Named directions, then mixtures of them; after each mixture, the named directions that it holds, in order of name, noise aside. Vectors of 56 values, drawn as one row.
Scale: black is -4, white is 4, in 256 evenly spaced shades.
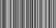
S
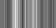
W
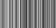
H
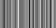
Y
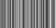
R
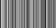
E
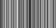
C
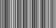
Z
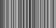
C, Z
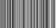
R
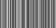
E, R, S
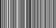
C, E, S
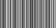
R, S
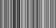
H, W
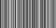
C, E, Z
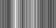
W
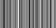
Y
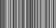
C, R, S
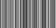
E, H, Z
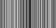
C, H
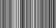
H, S, W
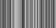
R, S, W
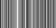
C, E, W
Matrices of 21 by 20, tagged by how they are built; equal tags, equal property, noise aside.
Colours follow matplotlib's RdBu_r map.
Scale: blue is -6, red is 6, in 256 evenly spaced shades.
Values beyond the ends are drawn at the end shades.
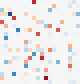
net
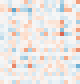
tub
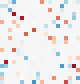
net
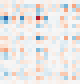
tub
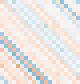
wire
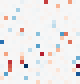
net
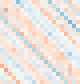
wire
